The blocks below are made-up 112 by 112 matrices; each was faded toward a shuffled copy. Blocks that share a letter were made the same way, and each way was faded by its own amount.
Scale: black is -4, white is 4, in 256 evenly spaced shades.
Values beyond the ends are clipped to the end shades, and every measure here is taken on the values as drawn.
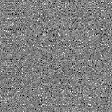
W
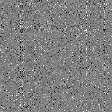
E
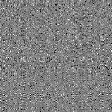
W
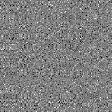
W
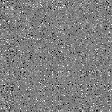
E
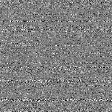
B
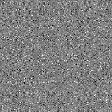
W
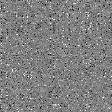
E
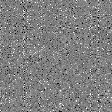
E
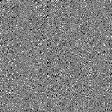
W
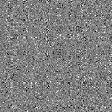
W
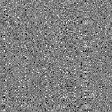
W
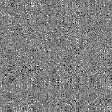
W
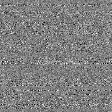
B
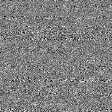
B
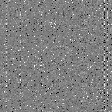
E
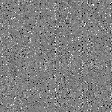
E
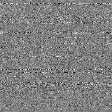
B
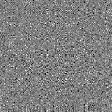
W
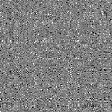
W
